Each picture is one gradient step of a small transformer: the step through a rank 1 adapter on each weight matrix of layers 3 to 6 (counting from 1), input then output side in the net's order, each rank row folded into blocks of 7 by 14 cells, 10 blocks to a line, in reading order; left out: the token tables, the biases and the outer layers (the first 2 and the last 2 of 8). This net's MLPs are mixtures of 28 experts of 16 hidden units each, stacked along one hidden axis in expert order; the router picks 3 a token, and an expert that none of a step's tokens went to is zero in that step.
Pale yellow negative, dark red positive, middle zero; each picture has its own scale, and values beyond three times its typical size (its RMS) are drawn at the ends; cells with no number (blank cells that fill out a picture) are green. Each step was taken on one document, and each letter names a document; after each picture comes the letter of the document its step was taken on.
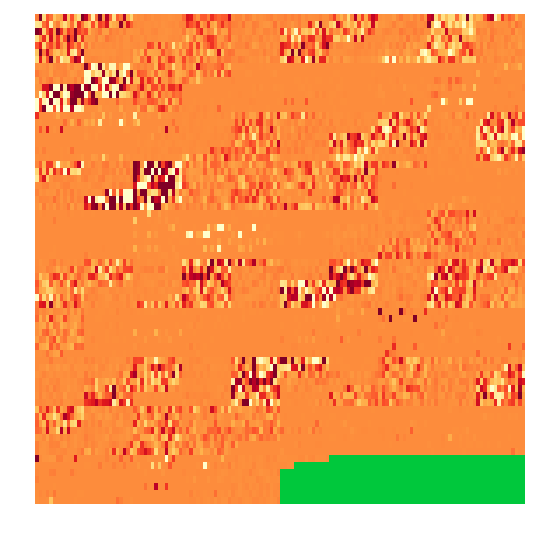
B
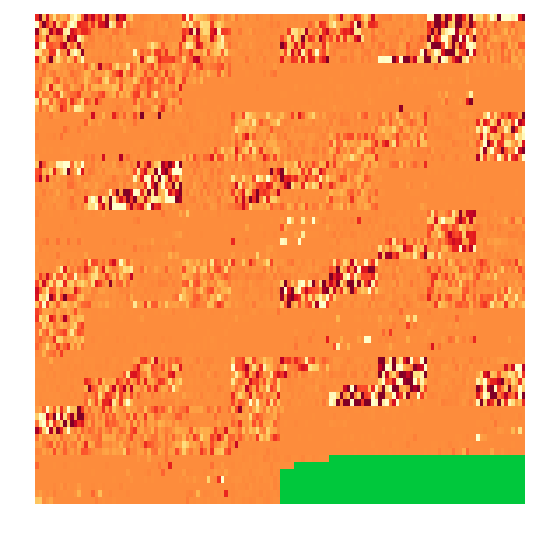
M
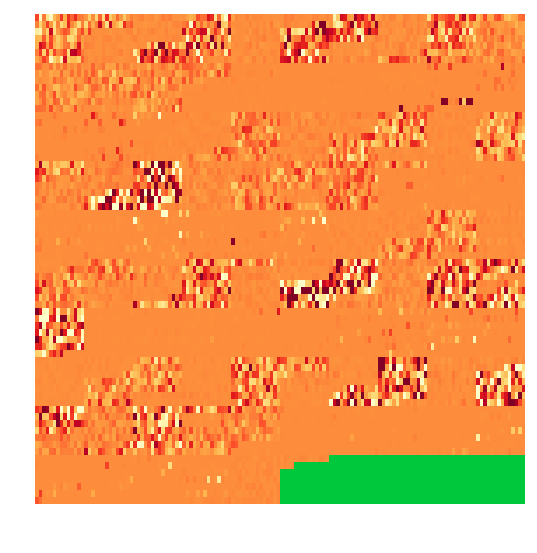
M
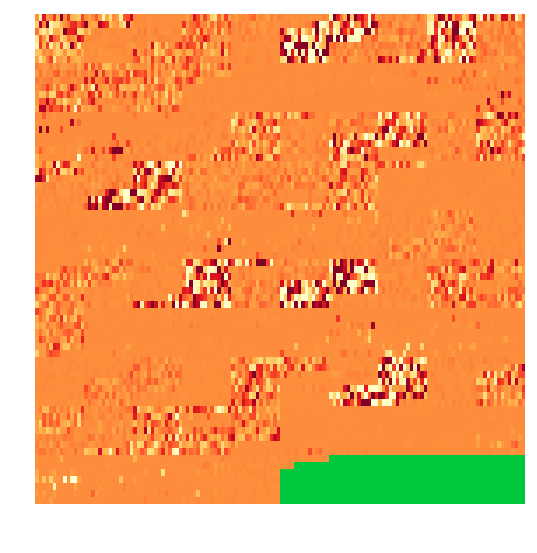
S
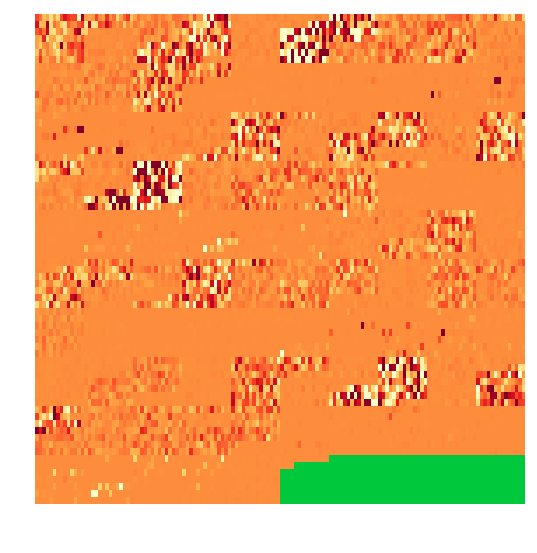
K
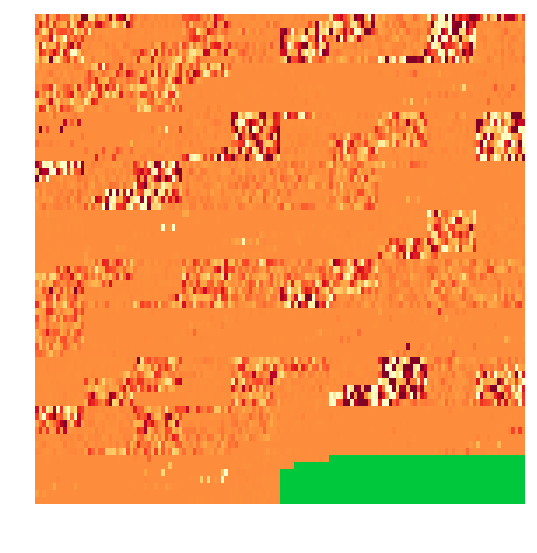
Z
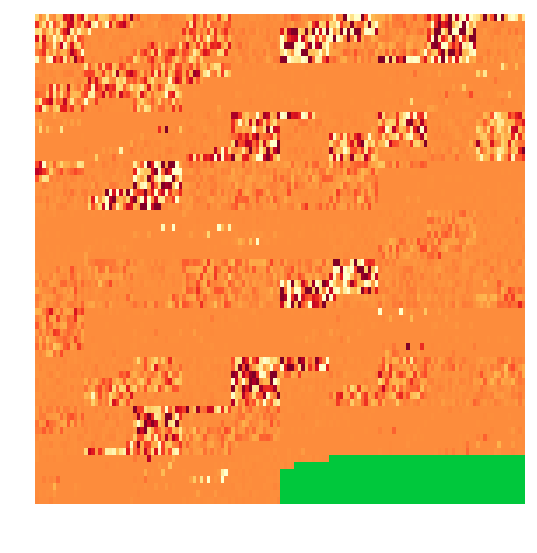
Z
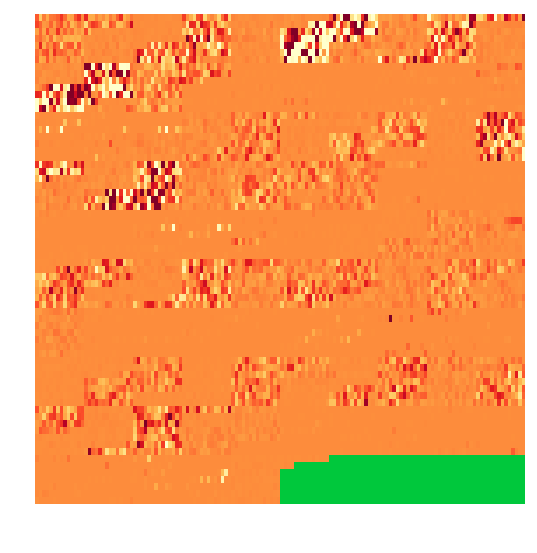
Z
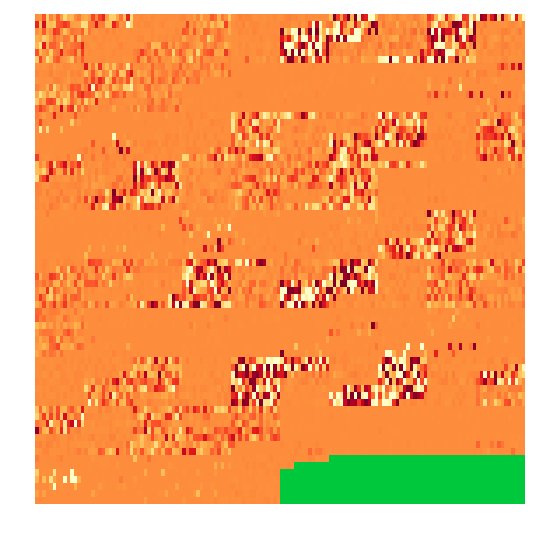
S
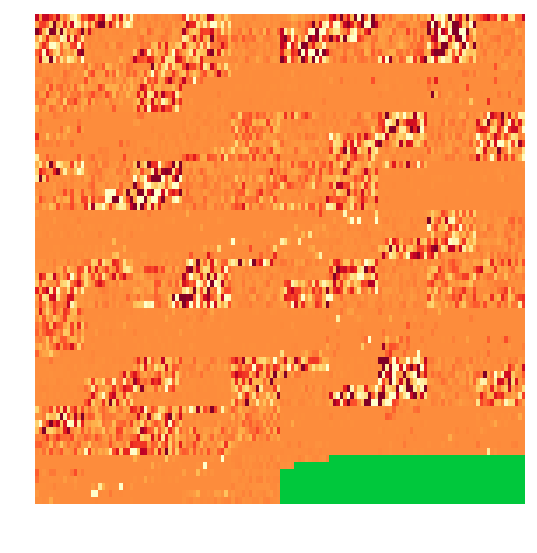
K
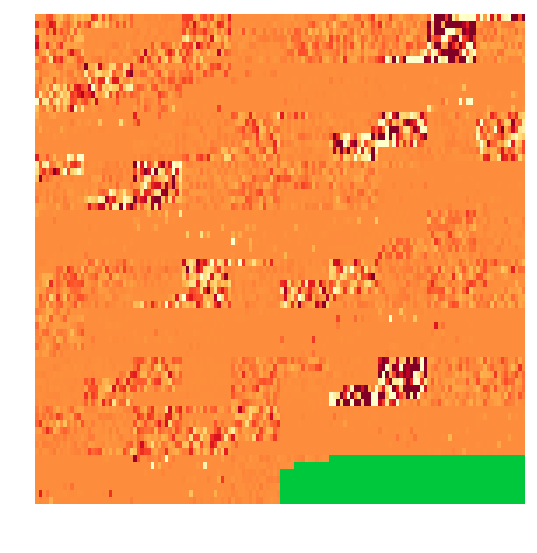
B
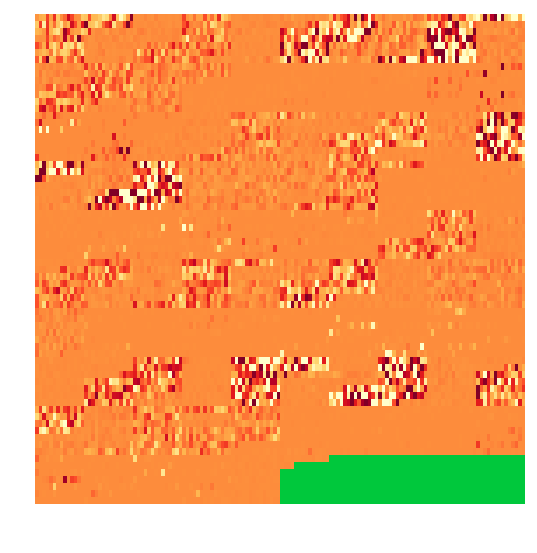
S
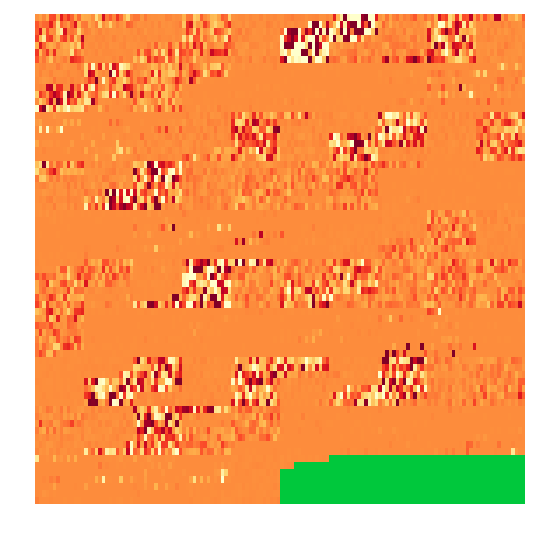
Z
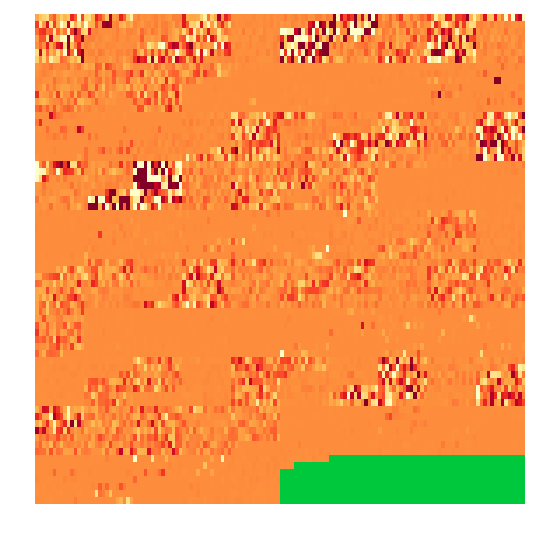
K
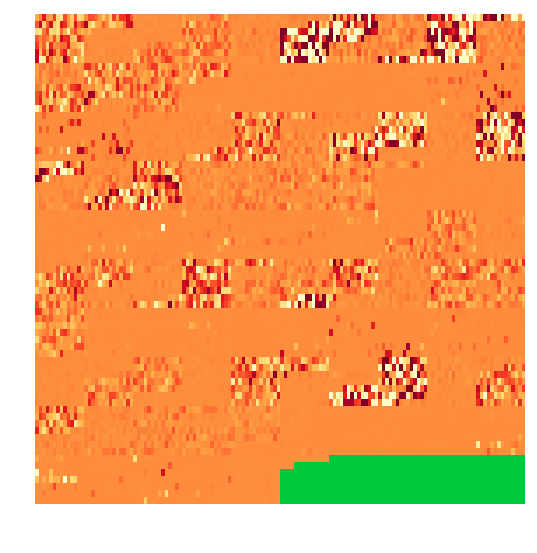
S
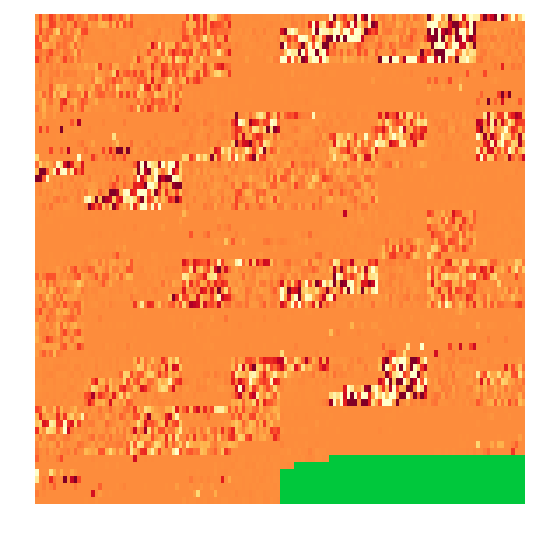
S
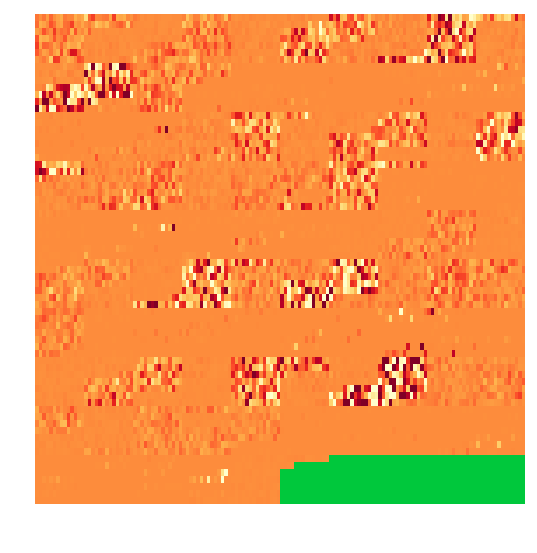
Z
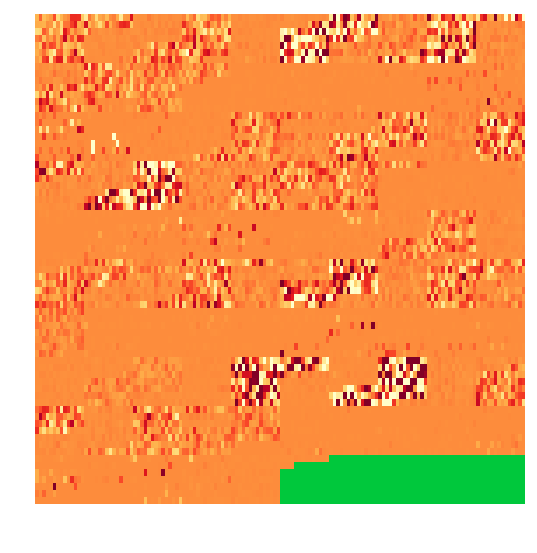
S
